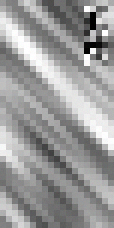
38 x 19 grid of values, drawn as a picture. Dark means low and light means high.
The top right is the roughest part. Neither half mirrors the other. The middle right is the ninth with the highest average. The grain runs diagonally down to the right. There is no overall slope. In the top right lies a patch that is rougher than the rest.
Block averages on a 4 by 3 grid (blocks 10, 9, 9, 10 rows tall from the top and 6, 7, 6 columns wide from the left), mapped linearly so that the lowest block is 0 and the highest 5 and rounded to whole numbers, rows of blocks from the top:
511
355
414
202
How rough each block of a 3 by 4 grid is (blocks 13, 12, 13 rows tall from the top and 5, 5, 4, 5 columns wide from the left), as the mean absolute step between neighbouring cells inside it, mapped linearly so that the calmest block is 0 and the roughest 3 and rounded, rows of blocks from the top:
1 1 0 3 / 0 0 0 0 / 0 0 0 0
